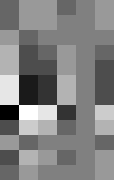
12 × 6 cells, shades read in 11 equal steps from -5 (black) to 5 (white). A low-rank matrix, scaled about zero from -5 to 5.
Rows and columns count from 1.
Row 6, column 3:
-3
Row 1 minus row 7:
-5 5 4 -3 0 3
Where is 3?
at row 8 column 6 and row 9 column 2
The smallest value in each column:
-5 -4 -3 -3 0 -2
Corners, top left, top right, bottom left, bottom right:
-1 1 -1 1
